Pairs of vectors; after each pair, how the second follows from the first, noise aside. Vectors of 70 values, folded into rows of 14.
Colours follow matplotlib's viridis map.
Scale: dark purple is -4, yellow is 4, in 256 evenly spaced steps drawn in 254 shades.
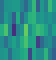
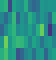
wrapped around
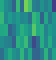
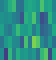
wrapped around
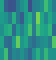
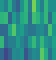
wrapped around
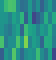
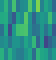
wrapped around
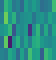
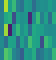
wrapped around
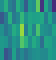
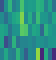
wrapped around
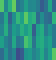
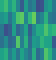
wrapped around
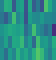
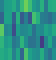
wrapped around
